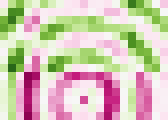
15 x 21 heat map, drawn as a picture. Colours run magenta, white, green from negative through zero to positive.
Overall the values sit about 50% of the way up the scale. The top part is higher, up to a seam about 60% of the way down. Concentric rings centre on the bottom middle.
